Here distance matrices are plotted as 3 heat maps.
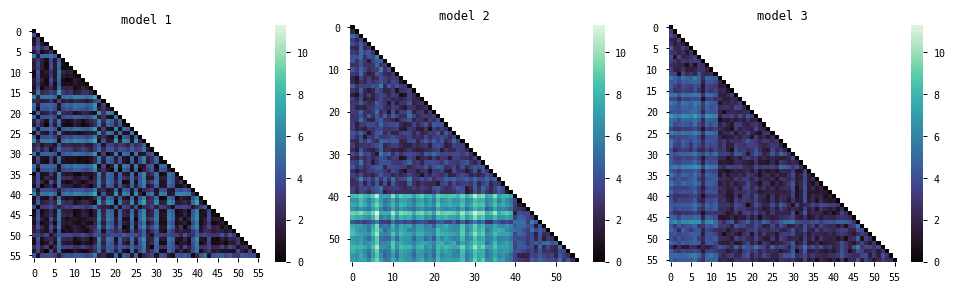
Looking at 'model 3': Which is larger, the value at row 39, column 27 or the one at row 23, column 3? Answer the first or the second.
the second
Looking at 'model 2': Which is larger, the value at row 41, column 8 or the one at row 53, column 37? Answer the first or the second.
the second
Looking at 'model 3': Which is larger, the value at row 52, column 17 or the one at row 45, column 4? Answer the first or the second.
the second
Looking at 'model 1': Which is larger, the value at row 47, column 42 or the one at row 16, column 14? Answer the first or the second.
the second
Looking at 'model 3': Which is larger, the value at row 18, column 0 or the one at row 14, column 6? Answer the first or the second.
the first
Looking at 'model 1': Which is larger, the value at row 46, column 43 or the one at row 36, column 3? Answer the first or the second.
the first
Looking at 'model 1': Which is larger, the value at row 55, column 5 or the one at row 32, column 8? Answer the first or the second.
the first
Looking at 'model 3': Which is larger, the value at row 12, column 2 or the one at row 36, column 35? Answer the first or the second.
the first
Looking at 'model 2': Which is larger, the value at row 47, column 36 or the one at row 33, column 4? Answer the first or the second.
the first
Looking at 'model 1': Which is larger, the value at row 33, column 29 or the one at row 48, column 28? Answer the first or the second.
the first
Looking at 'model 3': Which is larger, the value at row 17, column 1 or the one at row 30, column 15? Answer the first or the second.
the first
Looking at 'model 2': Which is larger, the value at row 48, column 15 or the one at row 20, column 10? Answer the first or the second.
the first
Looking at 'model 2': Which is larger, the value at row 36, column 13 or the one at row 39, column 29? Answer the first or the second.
the first
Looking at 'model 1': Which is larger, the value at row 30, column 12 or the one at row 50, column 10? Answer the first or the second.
the first
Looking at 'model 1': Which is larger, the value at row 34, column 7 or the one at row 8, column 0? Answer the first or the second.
the first
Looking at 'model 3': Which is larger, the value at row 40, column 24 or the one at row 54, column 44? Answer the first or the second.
the second
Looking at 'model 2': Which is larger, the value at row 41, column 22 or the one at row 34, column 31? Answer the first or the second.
the first
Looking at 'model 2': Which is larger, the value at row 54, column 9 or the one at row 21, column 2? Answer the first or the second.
the first
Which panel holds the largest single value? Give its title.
model 2
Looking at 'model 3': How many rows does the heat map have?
56
